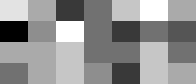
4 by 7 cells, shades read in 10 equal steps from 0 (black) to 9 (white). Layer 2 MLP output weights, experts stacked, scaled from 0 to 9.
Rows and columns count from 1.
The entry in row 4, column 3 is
7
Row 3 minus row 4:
2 0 0 -1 2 0 -2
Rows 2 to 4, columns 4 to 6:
4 2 4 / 4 4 7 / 5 2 7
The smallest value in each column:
0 5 2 4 2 4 3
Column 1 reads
8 0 6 4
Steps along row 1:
down down up up up down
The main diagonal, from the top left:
8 5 7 5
